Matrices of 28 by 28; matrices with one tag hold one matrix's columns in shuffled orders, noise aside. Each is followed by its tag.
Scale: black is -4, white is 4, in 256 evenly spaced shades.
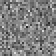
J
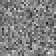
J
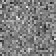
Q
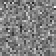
Q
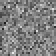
J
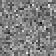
J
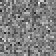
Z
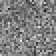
Z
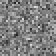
Q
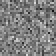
Z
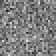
Z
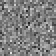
J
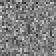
Q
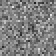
Q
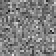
Z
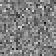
J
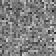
Z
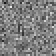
Q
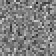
Q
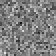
J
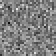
J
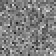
J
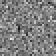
Q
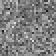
Z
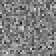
J
